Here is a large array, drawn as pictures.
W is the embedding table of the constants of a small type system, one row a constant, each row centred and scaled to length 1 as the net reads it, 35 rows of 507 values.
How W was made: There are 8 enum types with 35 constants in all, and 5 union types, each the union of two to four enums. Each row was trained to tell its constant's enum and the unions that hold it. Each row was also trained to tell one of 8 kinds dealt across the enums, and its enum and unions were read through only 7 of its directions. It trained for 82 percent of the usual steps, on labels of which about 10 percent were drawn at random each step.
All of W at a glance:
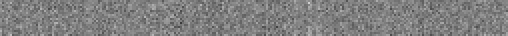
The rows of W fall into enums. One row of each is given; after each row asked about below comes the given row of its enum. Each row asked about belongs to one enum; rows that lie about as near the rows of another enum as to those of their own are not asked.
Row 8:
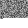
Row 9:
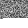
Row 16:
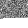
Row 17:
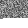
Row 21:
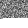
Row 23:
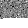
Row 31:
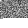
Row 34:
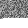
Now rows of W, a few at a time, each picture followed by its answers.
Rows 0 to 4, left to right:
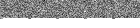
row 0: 17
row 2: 31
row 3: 17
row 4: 8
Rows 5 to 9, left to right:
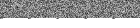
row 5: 9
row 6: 21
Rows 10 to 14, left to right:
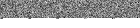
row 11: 23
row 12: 8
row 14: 21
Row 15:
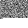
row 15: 17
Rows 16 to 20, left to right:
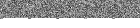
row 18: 23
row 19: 31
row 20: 31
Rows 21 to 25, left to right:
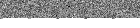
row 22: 31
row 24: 16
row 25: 34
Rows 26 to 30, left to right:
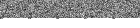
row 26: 34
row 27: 8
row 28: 23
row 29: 34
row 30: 8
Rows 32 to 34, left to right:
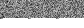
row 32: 9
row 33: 17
